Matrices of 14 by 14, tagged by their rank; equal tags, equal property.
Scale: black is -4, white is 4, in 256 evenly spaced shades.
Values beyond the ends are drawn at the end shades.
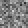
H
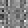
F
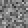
H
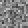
H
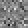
F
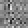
F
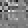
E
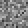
H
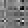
E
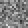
H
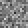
H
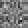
F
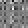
E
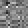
F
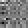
E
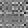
E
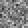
H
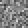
H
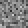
H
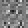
F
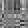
E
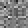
F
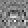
F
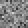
H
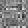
F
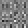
E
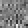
F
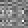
E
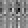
E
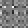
E
